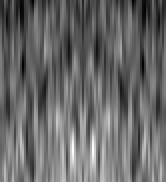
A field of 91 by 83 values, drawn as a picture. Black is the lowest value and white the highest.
Grain: streaks running down. Mirror symmetry: left to right. Histogram: bell-shaped. Ninth with the highest average: bottom middle. Slope: up to the bottom.
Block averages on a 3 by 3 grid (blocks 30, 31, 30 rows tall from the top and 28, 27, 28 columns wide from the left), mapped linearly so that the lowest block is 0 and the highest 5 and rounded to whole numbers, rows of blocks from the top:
000 | 121 | 353
